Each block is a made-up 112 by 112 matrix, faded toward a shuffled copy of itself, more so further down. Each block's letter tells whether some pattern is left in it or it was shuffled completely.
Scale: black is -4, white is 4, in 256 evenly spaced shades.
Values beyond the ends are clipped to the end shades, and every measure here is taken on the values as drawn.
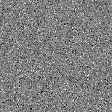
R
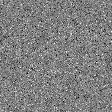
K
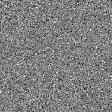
R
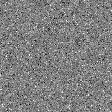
R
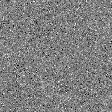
R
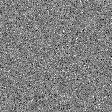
R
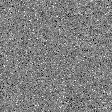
K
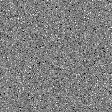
R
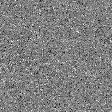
R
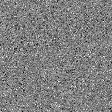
R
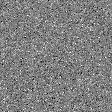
K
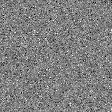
R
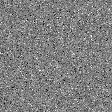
K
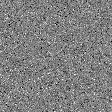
K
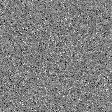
K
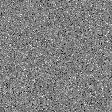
R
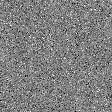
K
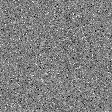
K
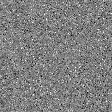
R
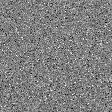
R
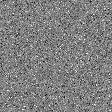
K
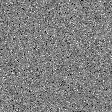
K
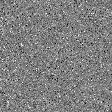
R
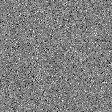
R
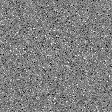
R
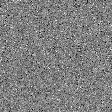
R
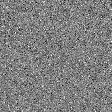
R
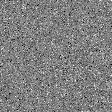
K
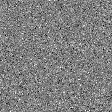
R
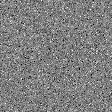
R
